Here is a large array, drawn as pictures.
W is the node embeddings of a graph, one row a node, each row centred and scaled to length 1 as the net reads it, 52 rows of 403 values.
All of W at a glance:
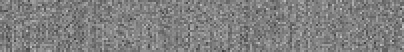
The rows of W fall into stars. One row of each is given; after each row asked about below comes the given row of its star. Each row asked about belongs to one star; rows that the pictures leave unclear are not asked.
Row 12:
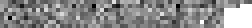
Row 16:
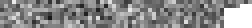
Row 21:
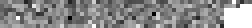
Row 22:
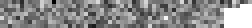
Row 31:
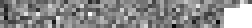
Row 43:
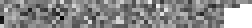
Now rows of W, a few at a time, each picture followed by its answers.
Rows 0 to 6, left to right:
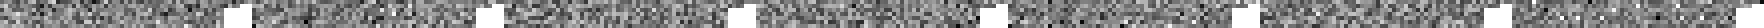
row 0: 16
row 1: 43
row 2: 31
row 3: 43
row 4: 43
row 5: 12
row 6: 12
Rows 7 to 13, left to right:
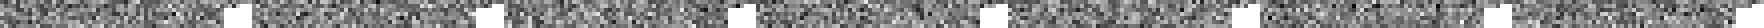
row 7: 16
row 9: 16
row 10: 16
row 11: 22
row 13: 16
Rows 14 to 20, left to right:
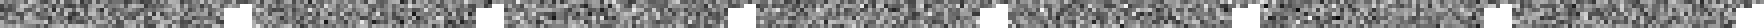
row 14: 21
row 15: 43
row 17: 12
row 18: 43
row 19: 12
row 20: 43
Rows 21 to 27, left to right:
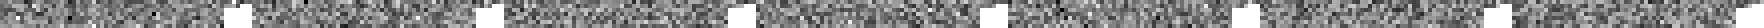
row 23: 16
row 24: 31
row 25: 31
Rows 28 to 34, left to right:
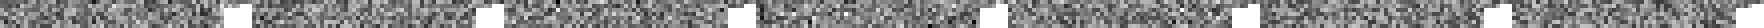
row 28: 16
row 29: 12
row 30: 22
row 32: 43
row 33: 31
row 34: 16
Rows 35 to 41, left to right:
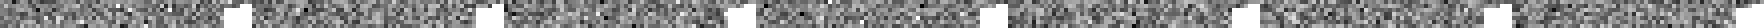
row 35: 31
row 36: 43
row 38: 12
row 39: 31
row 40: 21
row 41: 16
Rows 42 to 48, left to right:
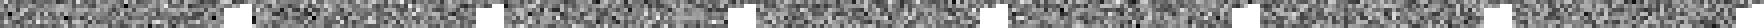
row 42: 12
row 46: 16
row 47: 31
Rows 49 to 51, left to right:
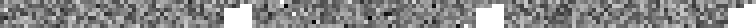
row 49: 43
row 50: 21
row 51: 43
